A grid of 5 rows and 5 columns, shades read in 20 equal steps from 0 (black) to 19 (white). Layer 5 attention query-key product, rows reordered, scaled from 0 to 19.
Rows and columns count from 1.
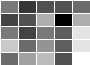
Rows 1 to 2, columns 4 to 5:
6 8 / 0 13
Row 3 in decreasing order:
17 9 9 7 5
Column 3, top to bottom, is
6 13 9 11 14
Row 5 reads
8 12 14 6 19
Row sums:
33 37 47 58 59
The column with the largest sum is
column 5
